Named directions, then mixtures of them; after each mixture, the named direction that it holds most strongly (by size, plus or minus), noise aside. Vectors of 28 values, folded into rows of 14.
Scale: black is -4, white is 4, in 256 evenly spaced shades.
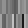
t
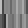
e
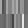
t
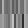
t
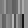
t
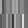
t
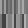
t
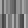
t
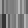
e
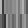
e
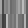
e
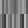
t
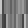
e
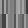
e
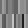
t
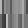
e
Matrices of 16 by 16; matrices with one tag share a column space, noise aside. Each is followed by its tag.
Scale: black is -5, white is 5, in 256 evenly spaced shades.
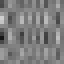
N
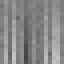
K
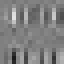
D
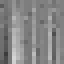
K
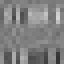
D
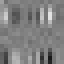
D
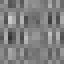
N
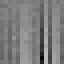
K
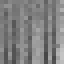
K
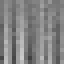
K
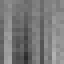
K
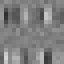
D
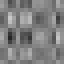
N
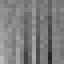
K
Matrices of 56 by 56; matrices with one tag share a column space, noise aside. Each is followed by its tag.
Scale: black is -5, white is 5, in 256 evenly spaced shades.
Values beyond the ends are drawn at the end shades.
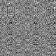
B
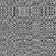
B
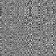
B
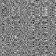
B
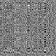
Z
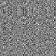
B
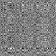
Z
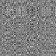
B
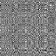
Z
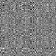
Z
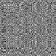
Z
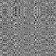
B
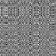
B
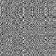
B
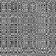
Z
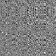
B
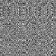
B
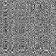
Z
